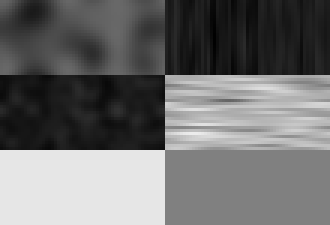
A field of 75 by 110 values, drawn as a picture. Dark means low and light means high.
The table splits into 3 rows of 2 panels. Panel 1,1: low, smooth. Panel 1,2: very low, streaked downward, faint in contrast. Panel 2,1: very low, blotchy, faint in contrast. Panel 2,2: high, streaked across. Panel 3,1: very high, flat. Panel 3,2: middling, flat.
